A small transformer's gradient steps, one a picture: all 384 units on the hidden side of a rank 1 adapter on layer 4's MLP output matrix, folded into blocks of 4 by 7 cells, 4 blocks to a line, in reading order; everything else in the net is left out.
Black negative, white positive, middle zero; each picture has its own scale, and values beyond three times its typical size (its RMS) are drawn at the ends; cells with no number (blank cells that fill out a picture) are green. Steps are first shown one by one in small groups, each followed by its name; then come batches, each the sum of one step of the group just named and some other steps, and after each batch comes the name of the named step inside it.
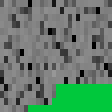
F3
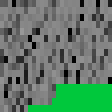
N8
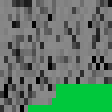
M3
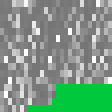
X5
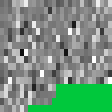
X5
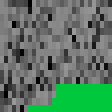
M3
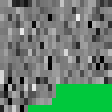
M3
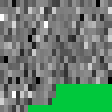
N8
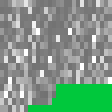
X5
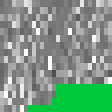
X5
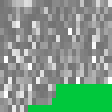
X5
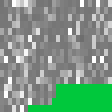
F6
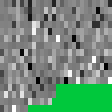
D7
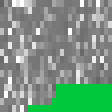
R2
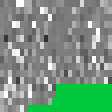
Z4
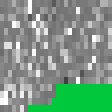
D7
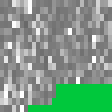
F6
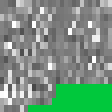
Z4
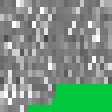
Z4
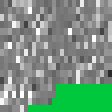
R2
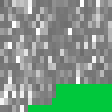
R2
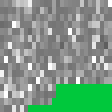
F6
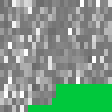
F6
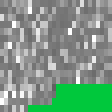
R2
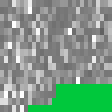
F6
